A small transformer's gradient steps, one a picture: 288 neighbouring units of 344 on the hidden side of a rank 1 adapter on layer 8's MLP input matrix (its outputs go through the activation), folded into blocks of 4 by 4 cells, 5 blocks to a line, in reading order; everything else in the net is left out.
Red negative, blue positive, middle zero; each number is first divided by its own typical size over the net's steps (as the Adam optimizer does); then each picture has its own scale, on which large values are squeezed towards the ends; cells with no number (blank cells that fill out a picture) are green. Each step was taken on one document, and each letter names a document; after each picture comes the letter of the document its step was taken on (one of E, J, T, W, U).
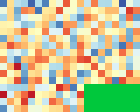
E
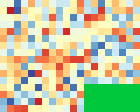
E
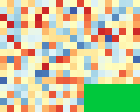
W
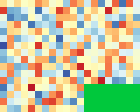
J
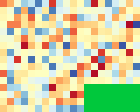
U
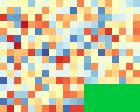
W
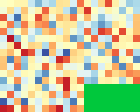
W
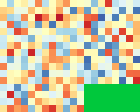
W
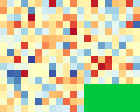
U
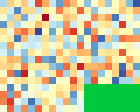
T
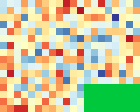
T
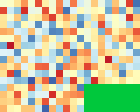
J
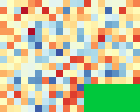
J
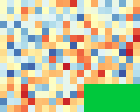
T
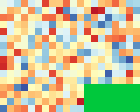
E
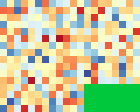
T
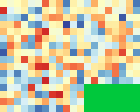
J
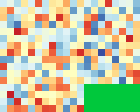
W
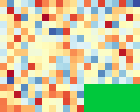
T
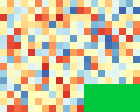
W
